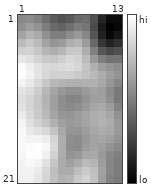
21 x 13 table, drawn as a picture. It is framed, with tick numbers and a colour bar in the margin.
Slope: up to the bottom left. Lone odd cells: none. Roughest part: top right. Grain: blotchy. Calmest part: bottom left. Ninth with the highest average: bottom left.
